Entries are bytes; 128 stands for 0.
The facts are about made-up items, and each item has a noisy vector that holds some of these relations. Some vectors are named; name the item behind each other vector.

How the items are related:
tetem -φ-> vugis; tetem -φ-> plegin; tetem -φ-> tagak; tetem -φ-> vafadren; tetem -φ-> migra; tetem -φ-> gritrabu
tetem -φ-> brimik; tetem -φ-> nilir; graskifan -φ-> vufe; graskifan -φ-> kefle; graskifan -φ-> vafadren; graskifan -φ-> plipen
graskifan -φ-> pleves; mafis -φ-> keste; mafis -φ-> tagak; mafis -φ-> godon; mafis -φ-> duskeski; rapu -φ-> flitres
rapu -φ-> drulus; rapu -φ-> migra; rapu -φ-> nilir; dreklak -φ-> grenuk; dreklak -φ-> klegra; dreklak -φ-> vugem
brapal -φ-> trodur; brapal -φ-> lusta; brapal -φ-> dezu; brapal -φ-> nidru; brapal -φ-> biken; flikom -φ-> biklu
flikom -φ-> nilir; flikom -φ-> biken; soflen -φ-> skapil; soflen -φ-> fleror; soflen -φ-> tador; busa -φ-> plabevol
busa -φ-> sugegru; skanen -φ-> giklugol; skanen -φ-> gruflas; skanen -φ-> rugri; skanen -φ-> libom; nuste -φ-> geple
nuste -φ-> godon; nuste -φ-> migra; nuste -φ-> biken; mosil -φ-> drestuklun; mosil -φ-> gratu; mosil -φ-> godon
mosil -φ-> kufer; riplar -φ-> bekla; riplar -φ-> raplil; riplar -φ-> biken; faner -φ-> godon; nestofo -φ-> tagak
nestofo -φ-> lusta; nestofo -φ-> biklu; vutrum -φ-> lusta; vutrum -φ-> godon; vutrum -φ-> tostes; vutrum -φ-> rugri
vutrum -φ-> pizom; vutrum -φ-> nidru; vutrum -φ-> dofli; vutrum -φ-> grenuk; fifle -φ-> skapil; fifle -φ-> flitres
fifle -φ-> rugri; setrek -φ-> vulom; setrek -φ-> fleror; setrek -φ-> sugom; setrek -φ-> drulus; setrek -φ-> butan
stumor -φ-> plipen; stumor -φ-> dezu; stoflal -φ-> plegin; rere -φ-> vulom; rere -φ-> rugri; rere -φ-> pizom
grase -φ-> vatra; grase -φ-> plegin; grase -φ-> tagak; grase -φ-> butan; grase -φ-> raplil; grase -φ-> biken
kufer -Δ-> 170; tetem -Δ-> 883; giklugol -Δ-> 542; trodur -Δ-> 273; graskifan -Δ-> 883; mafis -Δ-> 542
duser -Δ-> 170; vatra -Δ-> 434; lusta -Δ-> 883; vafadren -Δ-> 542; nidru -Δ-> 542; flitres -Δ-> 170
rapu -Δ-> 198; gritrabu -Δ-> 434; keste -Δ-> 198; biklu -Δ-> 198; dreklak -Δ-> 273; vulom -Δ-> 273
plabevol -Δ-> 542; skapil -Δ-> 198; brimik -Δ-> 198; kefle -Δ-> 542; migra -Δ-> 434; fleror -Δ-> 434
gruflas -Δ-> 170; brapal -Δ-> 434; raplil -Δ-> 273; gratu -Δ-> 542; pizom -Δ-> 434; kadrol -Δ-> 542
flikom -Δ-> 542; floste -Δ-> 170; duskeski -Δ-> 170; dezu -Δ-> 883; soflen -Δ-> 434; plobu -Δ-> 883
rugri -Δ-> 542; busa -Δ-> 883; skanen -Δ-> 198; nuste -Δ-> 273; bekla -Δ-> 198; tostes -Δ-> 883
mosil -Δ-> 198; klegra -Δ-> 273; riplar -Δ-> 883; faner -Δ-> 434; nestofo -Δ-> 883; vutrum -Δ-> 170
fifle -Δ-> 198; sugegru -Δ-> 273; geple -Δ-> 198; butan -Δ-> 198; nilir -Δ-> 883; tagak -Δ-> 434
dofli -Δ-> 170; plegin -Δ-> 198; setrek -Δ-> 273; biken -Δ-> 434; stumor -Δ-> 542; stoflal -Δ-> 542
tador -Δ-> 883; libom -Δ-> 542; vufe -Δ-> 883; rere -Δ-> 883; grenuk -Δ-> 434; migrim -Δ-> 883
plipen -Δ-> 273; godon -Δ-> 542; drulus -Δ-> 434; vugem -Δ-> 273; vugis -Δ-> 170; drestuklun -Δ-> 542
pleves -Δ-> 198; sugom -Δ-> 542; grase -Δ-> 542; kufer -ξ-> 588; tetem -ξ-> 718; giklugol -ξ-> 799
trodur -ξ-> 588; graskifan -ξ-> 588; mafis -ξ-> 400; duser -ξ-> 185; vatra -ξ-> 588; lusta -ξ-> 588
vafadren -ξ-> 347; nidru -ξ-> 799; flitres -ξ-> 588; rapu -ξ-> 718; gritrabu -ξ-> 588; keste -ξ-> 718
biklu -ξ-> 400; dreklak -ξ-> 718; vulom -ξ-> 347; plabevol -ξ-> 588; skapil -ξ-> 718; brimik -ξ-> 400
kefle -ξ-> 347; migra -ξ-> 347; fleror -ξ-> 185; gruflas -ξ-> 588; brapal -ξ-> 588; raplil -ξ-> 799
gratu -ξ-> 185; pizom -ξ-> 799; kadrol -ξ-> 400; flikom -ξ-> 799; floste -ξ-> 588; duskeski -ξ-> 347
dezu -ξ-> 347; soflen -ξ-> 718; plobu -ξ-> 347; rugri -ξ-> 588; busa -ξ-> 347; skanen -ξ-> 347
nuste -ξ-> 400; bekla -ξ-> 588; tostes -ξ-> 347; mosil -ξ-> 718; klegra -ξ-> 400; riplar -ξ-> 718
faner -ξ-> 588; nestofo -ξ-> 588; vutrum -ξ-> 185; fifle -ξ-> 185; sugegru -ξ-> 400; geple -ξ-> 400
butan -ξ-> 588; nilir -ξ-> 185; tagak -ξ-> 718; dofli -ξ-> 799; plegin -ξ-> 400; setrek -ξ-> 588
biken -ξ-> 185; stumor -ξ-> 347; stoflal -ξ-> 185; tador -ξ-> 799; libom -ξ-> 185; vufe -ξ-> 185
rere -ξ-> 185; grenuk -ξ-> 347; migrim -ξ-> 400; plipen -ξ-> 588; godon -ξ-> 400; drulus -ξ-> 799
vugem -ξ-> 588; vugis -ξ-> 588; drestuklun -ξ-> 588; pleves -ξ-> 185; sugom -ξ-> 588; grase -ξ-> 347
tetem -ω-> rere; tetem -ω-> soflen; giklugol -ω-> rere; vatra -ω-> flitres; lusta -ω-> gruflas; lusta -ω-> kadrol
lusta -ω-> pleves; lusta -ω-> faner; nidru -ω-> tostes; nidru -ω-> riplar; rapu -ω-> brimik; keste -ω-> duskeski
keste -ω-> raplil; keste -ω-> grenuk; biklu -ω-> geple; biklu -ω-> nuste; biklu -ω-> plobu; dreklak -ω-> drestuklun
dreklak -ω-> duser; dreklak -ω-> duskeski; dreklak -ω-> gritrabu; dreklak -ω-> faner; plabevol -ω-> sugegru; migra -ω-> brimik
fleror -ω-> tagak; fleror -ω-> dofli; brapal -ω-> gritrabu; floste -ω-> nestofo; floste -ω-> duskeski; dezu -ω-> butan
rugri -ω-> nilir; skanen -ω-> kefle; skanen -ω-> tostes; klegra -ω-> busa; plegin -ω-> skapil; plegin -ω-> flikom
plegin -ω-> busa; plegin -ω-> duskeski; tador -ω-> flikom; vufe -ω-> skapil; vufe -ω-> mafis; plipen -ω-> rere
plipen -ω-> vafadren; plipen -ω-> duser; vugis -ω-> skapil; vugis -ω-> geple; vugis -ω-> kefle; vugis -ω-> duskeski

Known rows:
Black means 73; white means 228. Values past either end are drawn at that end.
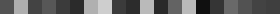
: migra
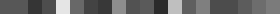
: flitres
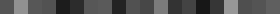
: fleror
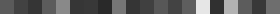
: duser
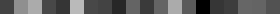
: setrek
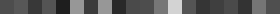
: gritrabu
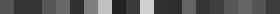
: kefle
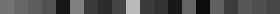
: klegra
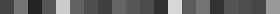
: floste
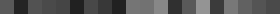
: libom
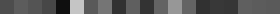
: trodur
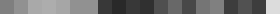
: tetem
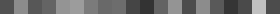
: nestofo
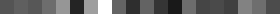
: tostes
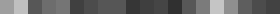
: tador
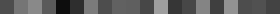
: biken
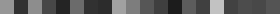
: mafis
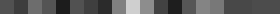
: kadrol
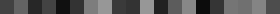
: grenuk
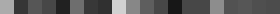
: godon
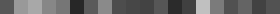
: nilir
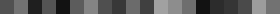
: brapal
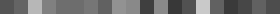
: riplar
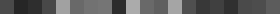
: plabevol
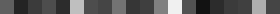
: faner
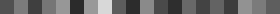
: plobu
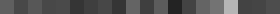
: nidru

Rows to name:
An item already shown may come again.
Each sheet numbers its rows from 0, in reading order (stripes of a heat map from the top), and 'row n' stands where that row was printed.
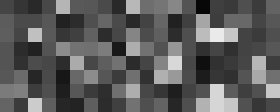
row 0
rugri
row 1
pleves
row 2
flikom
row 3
plabevol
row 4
faner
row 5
brapal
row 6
plegin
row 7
flikom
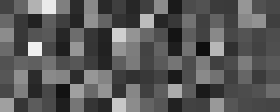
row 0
rere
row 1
stumor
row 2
godon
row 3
nuste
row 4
skapil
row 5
vufe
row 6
vatra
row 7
godon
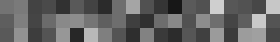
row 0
plegin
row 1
nestofo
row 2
busa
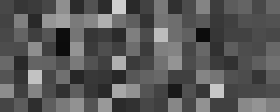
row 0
vutrum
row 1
lusta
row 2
dreklak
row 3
tagak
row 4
mosil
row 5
stoflal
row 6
mafis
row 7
graskifan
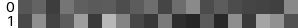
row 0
keste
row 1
busa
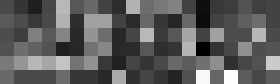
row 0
rugri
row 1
skanen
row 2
grase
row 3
vulom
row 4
tetem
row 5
dofli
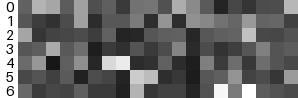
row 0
rapu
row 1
duskeski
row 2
giklugol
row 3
fifle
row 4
dezu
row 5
biklu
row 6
dofli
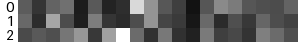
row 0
geple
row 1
sugegru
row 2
tostes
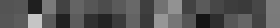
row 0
keste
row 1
soflen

